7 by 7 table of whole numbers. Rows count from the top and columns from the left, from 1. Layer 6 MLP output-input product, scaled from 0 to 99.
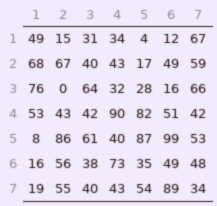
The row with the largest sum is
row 5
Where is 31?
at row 1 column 3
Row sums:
212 343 282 403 434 315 334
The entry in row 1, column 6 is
12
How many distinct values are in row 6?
7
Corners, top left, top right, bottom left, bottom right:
49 67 19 34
